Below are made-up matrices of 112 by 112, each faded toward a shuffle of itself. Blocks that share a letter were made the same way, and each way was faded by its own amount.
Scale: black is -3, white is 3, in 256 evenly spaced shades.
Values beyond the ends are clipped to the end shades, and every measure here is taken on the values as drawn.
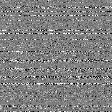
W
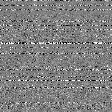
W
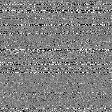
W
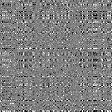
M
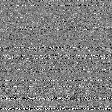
W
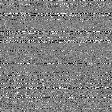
W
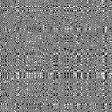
M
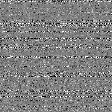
W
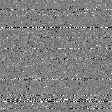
W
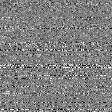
W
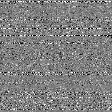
W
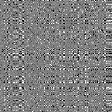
M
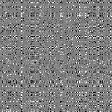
M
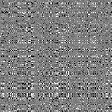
M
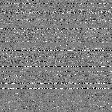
W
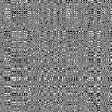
M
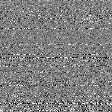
W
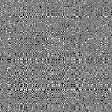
M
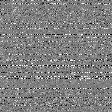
W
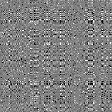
M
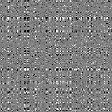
M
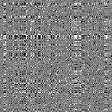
M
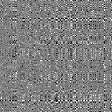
M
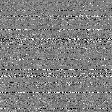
W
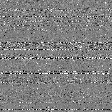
W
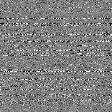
W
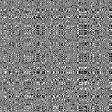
M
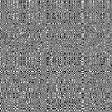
M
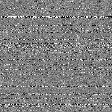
W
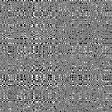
M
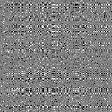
M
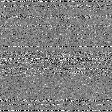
W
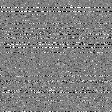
W
